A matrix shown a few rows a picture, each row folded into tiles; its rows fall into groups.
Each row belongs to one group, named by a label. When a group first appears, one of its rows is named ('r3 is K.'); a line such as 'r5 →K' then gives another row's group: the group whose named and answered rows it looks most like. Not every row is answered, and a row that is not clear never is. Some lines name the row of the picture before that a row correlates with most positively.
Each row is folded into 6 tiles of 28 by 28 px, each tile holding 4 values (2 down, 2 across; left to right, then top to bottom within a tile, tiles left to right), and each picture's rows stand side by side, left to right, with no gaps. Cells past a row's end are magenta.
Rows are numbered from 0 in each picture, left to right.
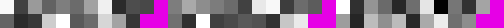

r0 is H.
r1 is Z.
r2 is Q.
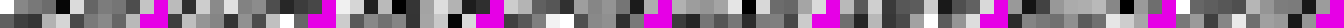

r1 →H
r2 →Q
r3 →Q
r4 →Z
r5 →Z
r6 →H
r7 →Q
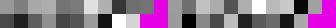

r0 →Z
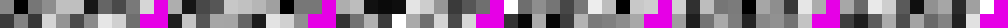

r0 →H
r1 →H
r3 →Z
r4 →Z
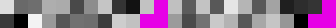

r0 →Z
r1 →H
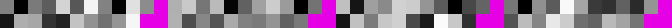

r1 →Q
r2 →H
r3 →H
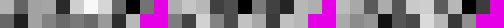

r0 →Q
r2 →Q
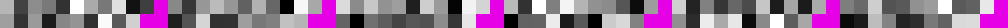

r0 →Q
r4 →Q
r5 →Z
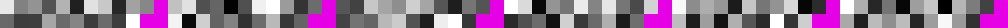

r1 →Q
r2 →H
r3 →Q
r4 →Q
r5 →Q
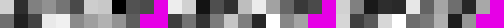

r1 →Q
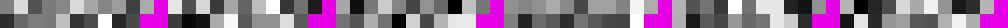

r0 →Q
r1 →H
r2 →Z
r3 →Z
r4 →H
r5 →H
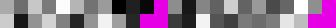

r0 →H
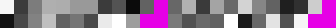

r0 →H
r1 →Q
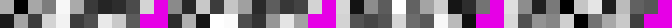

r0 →H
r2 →H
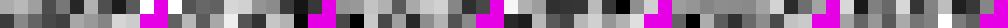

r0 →Z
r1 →H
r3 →Z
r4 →Z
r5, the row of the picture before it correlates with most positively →2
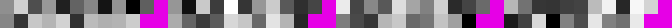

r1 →H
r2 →H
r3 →Z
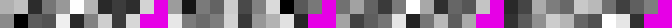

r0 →Q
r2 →Q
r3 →H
